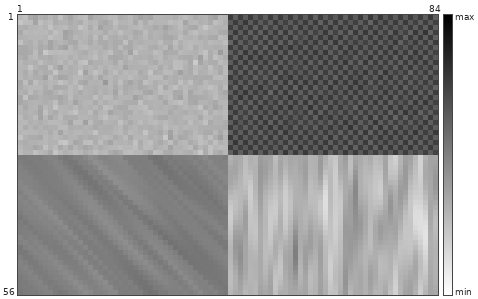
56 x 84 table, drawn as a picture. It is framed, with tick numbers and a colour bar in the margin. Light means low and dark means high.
It is made of 2 by 2 panels. Panel 1,1: low, fine-grained, faint in contrast. Panel 1,2: high, checkered. Panel 2,1: middling, slanting down to the right, faint in contrast. Panel 2,2: low, streaked downward.
